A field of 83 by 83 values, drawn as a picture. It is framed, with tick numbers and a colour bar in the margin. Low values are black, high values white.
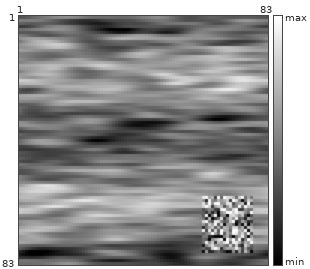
An odd patch, rougher than its surroundings, sits in the bottom right. Values change most from cell to cell in the bottom right. Overall the values sit about 50% of the way up the scale. The values follow a bell shape. Stripes running across repeat 2 times from top to bottom. No overall slope runs across the table.
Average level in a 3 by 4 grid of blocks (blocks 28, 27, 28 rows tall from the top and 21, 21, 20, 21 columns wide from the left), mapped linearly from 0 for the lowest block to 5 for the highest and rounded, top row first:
4 2 4 5
0 0 1 1
4 4 3 4
